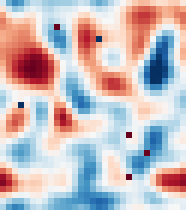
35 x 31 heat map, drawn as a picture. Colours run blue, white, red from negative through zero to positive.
Six lone cells stand out: four far higher and two far lower than their neighbours. The top left is the ninth with the highest average. The texture is blotchy. Overall the values sit about 50% of the way up the scale.
